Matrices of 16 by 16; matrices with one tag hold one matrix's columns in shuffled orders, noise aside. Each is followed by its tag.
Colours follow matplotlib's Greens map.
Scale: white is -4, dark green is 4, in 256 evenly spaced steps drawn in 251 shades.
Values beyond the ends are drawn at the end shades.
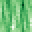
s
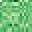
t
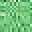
t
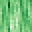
s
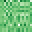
t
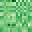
t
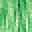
s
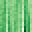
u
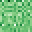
t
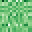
t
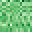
t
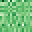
t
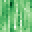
s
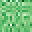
t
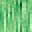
s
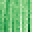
u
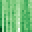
u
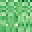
t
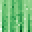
u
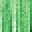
u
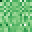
t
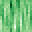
s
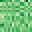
t
